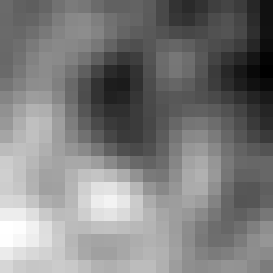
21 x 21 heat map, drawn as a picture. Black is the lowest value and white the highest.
The top right is the ninth with the lowest average. The top left is the calmest part. No lone cell stands out from its neighbours. Overall the values sit about 50% of the way up the scale. The bottom left is the ninth with the highest average. Neither half mirrors the other. There is an overall slope up to the bottom left.
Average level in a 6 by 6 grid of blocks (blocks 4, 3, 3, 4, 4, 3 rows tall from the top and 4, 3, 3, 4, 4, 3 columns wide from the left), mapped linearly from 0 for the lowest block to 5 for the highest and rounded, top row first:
2 3 2 2 1 1 | 3 2 1 2 1 0 | 4 2 1 1 2 1 | 4 3 3 2 3 2 | 5 4 5 4 3 2 | 5 4 4 4 3 3
